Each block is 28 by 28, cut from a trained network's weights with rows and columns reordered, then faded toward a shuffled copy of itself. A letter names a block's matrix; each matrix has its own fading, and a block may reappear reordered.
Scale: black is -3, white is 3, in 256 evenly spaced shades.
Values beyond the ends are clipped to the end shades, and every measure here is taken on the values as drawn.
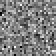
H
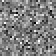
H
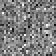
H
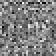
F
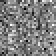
H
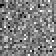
H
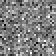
H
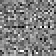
F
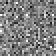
H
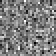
H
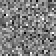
H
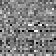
F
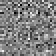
F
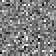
H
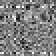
F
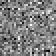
H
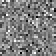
H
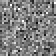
H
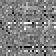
F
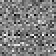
F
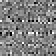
F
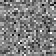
H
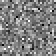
H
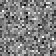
H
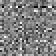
F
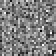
H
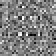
F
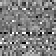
F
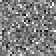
H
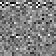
F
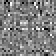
F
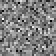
H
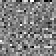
F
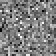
H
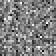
H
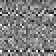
F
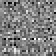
F
